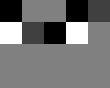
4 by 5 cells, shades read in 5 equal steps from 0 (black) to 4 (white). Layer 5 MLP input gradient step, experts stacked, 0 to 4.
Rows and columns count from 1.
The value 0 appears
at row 1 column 1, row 1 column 4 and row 2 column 3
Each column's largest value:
4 2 2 4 2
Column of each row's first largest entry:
2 1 1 1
